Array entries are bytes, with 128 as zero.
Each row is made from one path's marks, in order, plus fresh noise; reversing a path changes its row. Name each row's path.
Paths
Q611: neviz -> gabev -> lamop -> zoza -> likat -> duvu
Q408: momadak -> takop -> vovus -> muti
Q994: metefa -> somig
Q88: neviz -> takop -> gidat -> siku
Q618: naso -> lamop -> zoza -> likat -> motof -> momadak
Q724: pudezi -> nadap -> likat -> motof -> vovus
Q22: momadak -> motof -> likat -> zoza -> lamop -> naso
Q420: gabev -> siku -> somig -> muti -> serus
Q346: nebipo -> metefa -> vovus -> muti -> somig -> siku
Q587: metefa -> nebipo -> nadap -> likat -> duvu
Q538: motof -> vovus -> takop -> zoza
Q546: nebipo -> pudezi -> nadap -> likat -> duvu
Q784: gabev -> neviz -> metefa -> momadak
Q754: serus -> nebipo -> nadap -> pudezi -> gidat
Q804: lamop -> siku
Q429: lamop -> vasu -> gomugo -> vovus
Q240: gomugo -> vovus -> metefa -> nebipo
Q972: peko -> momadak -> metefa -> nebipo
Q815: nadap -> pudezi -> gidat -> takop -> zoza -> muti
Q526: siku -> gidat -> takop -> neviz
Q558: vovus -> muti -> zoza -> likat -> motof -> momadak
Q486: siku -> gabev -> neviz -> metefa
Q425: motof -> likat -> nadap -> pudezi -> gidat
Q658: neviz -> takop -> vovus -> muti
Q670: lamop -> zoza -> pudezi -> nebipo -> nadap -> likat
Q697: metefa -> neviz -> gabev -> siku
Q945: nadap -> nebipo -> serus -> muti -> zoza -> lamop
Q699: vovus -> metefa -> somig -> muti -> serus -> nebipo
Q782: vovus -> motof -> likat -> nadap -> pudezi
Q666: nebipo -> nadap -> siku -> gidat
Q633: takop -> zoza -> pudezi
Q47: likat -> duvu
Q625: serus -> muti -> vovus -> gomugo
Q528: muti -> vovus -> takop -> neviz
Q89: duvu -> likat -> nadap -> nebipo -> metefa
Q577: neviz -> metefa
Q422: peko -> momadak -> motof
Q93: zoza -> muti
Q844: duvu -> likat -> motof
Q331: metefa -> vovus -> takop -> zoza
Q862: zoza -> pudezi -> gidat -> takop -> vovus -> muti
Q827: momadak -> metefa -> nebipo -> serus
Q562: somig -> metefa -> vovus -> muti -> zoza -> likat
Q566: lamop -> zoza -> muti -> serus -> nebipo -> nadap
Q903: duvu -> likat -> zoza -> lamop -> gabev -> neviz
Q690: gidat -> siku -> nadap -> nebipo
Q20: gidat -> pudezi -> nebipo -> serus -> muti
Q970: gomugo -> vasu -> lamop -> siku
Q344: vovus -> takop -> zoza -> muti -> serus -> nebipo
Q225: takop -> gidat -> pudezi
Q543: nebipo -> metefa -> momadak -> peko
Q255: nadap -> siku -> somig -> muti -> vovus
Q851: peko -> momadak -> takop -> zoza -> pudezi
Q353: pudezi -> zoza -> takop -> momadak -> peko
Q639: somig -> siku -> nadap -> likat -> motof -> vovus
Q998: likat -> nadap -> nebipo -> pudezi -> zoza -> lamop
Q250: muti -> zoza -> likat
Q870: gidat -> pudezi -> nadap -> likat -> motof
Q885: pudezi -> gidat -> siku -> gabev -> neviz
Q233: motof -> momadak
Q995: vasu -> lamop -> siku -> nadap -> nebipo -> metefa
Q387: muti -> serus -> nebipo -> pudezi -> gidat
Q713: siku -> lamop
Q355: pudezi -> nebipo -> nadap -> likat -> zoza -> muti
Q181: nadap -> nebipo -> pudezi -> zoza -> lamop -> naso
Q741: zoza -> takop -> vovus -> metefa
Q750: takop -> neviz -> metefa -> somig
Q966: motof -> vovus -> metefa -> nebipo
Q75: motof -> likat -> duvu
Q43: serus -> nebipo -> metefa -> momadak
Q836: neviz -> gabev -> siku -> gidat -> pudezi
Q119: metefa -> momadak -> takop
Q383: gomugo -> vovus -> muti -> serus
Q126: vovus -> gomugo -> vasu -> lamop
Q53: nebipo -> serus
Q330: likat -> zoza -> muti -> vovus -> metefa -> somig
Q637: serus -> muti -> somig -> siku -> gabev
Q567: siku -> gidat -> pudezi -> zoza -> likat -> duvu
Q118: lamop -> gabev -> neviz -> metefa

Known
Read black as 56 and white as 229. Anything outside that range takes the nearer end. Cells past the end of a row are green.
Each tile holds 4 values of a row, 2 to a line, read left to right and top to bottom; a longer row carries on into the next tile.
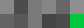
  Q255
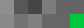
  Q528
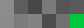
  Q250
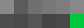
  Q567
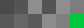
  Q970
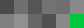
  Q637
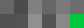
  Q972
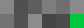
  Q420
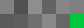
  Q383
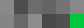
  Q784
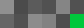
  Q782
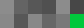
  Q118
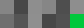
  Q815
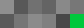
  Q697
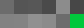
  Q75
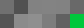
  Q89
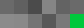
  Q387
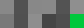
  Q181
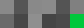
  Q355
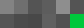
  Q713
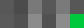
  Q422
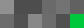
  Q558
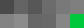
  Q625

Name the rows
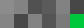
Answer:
Q670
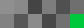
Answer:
Q93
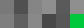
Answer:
Q945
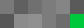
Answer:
Q903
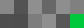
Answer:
Q240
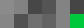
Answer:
Q566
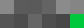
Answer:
Q486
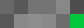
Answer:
Q844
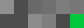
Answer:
Q699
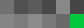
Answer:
Q425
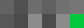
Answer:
Q851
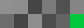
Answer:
Q741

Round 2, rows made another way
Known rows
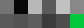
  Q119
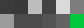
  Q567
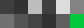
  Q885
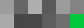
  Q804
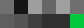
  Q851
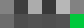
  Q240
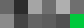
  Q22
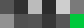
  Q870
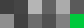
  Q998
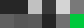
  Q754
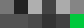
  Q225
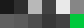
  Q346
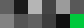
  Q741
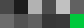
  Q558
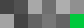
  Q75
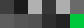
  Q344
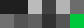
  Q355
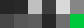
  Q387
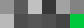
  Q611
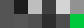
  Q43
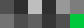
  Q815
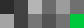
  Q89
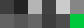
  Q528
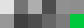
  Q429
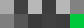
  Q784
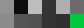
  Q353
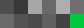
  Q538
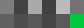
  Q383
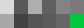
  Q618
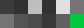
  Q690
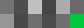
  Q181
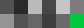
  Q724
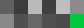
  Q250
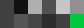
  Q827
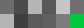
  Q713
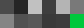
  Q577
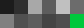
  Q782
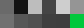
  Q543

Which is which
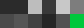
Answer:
Q20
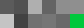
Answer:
Q844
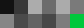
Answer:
Q425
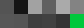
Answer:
Q972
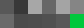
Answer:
Q233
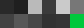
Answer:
Q699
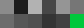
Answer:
Q633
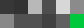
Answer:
Q526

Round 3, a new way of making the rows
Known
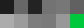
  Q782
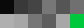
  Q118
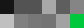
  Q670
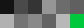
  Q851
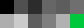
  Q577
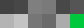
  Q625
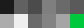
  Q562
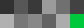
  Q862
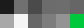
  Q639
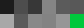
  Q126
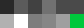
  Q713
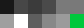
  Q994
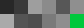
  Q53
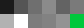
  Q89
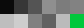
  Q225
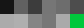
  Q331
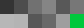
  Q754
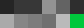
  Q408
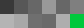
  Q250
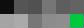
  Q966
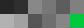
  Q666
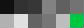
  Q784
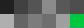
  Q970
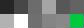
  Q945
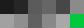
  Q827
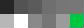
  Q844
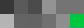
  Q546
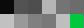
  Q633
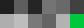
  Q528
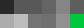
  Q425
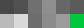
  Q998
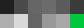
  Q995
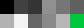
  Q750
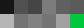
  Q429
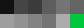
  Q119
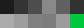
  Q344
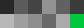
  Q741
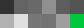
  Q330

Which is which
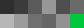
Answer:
Q566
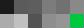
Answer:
Q587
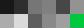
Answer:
Q43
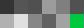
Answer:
Q815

